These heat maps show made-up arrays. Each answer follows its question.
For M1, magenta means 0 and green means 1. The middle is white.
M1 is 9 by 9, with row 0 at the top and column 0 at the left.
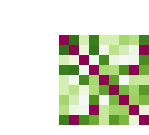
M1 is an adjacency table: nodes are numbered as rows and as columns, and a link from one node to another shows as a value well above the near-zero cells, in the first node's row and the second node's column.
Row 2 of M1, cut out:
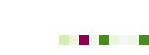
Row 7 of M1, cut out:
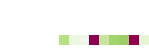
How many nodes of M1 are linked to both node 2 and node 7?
6
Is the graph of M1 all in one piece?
yes
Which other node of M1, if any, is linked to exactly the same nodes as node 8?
node 1
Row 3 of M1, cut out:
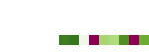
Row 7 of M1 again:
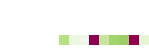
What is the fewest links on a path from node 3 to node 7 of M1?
2
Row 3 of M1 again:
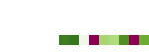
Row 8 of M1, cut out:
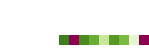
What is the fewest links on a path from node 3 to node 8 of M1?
1
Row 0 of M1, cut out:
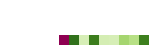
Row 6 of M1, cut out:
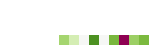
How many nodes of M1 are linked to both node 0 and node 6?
7
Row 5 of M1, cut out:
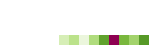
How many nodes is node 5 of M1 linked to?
8
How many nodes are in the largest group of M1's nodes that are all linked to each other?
7
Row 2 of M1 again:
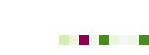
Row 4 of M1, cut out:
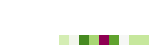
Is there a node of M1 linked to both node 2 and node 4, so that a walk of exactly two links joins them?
yes
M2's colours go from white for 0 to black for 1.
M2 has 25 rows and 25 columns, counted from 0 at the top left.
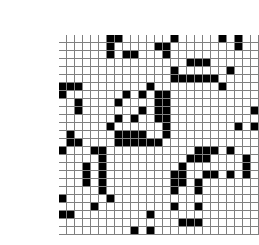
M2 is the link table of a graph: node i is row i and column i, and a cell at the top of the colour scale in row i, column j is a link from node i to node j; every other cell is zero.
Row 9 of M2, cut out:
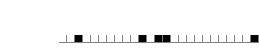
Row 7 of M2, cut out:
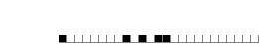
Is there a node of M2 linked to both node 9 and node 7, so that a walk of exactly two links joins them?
yes
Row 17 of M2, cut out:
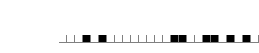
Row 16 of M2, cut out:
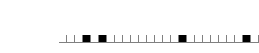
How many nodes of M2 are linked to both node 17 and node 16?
4
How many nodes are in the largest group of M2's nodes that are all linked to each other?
4
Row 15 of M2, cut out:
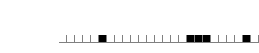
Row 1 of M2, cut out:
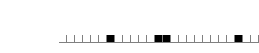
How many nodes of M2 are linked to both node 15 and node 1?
0
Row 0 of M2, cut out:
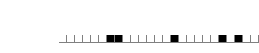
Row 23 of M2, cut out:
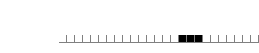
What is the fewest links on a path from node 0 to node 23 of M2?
3
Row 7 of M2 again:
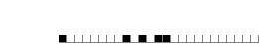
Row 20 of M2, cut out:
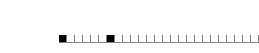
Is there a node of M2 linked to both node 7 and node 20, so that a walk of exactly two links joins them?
yes
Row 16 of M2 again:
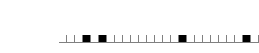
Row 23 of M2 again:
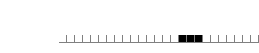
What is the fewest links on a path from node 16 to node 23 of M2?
1
